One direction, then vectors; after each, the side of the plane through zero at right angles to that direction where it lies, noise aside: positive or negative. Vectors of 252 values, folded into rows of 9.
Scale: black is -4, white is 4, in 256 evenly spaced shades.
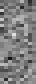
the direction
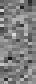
positive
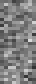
negative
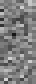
negative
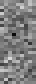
negative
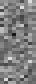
negative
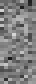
positive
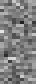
negative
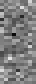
negative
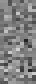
negative
